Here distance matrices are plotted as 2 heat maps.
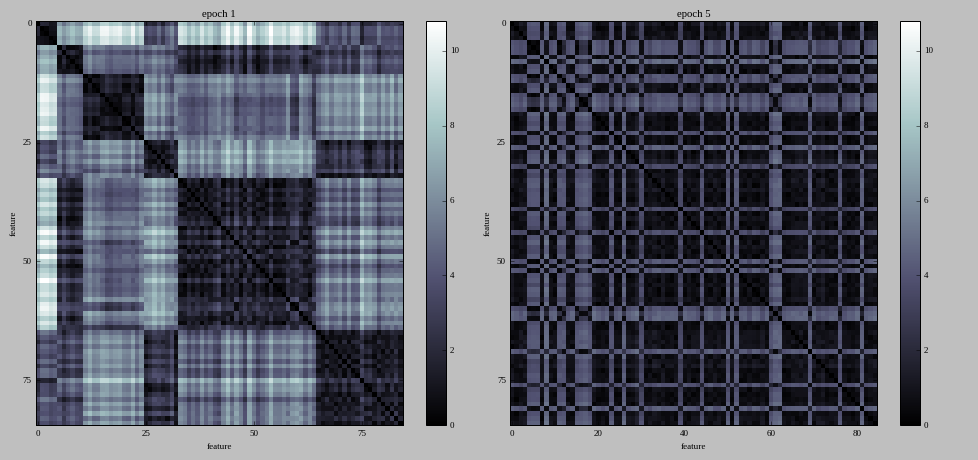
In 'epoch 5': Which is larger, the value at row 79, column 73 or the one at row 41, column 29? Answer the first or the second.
the second
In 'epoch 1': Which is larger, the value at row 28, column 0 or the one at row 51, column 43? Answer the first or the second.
the first
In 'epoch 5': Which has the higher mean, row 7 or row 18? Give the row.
18
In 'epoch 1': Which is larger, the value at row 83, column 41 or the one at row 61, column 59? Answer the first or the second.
the first
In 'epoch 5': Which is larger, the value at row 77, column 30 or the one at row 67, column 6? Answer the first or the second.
the second
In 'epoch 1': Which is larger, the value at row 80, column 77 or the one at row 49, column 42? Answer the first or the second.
the second
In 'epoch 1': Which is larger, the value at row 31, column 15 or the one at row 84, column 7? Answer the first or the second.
the first
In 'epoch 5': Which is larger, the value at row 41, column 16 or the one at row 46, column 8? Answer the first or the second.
the second
